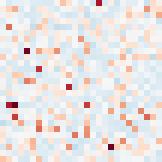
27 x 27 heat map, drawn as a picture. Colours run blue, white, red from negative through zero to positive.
No overall slope runs across the table. No regular stripes run through it. No single row or column stands out from its neighbours. Fine speckle covers the field. The values are skewed, with a long tail toward high values. Overall the values sit about 50% of the way up the scale. The halves do not mirror each other.
